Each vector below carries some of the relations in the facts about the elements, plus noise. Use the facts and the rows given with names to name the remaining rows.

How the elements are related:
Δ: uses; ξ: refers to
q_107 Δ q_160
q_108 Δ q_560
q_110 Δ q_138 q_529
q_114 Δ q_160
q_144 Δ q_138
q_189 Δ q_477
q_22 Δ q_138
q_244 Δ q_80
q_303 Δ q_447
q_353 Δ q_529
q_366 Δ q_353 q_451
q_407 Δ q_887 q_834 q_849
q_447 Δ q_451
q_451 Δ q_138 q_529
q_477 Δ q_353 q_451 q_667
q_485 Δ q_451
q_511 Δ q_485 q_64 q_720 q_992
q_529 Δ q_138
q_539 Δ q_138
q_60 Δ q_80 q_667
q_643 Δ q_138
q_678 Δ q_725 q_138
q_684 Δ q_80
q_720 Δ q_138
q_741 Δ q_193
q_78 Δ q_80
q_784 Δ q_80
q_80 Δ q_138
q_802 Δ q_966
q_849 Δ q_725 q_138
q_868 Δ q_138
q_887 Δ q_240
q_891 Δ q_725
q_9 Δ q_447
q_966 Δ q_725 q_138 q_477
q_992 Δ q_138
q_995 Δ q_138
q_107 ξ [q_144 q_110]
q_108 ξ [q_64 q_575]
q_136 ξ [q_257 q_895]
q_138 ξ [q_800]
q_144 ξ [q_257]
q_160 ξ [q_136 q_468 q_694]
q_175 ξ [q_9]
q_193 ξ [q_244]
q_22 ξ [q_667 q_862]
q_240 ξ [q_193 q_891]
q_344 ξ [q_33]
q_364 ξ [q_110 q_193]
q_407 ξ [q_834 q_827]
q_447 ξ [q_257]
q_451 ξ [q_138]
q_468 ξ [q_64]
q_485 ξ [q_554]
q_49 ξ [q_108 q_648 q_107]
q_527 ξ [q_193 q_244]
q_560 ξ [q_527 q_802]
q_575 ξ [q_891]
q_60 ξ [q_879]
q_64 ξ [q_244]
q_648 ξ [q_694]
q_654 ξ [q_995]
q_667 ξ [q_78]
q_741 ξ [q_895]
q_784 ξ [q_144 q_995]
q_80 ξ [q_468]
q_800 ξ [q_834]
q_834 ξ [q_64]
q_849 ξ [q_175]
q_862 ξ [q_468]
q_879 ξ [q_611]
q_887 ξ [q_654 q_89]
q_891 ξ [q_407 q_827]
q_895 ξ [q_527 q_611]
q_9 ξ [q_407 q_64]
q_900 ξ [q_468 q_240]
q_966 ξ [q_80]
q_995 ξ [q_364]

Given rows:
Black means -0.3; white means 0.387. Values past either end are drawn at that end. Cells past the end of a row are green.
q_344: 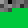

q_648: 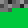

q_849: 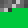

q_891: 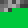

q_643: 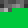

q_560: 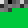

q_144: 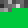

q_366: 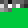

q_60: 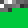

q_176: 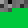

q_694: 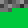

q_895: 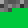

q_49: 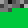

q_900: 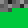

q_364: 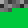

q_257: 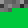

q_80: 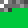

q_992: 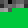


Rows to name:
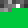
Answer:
q_110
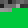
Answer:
q_511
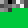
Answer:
q_725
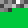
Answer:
q_887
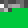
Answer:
q_966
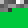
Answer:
q_240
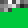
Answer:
q_407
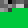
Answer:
q_529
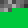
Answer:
q_678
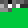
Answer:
q_9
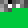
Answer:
q_447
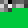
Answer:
q_353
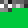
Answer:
q_477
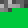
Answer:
q_802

